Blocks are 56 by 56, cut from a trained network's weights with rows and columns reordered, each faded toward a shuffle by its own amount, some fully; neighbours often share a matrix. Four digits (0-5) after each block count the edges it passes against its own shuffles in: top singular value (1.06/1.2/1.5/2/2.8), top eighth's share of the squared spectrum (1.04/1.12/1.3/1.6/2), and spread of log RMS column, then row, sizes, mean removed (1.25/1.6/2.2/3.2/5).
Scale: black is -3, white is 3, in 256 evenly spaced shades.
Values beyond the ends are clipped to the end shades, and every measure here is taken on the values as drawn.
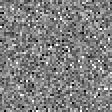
0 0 0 0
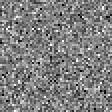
0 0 0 0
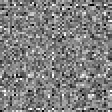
4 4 2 2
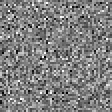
3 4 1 2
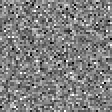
1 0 0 0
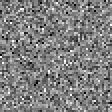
0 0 0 0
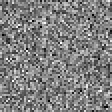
0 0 0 0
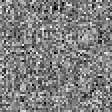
3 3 1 1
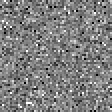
0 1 0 0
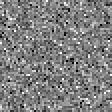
2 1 0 0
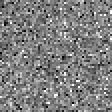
1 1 0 0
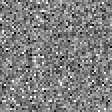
1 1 0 0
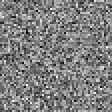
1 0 0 0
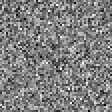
0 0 0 0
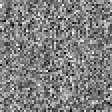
2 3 0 0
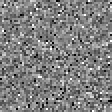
1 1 0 0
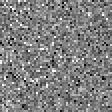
2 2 0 0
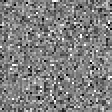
2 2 0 0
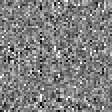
3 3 2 1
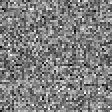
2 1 0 0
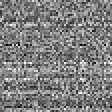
4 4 0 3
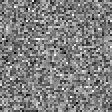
1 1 0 0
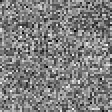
2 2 0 0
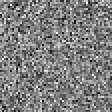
1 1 0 0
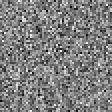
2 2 0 0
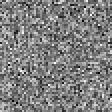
1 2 0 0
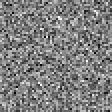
1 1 0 0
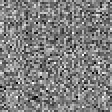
3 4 0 1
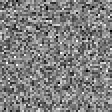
0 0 0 0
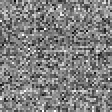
2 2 0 0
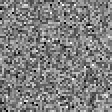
1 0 0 0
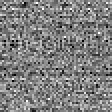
3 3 1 1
